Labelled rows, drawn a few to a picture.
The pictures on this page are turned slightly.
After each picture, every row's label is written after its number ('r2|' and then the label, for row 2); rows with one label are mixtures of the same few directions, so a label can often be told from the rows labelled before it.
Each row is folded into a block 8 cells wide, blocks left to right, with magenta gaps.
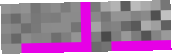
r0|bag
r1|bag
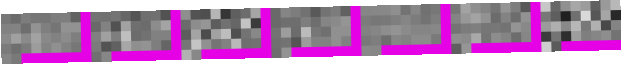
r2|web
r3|web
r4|bag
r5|web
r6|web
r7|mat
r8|mat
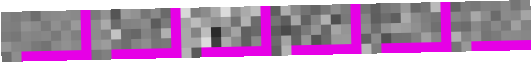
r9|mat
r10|bag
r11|web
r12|web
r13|mat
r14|mat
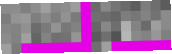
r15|web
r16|web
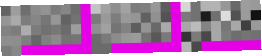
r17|bag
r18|mat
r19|mat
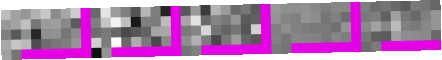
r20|web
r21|mat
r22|bag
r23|mat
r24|web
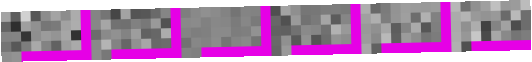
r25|bag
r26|bag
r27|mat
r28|web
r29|web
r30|web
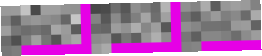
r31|bag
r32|mat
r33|bag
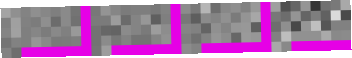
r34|mat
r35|web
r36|bag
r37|bag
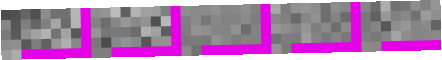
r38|mat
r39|bag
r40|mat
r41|mat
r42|bag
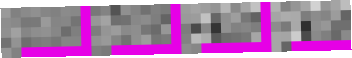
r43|mat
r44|bag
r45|web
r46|web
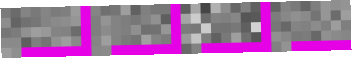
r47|mat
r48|bag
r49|bag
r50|mat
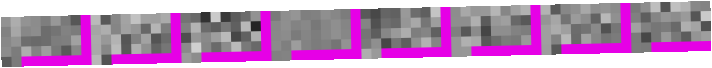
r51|mat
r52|web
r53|bag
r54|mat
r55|mat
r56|web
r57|web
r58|bag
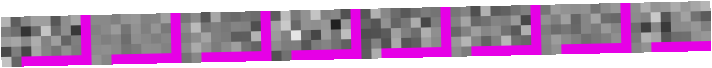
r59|mat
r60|web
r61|bag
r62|bag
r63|web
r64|bag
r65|web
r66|web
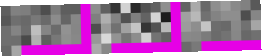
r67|web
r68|bag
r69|bag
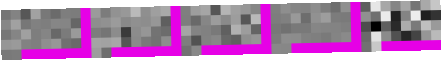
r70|bag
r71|web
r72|bag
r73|web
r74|web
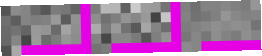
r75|web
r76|bag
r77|mat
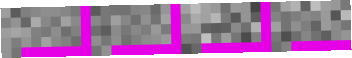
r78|web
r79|mat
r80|mat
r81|bag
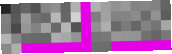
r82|mat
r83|mat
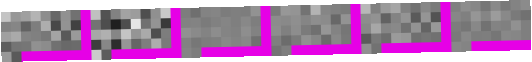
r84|mat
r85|mat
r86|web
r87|bag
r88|mat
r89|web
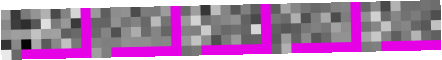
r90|mat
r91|bag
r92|bag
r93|web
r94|bag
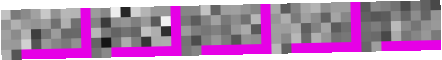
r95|web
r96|bag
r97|bag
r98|web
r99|web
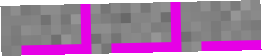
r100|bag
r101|mat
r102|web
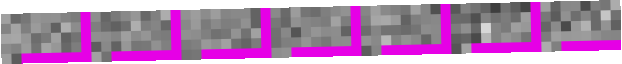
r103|web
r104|mat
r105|mat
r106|bag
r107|mat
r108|web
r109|bag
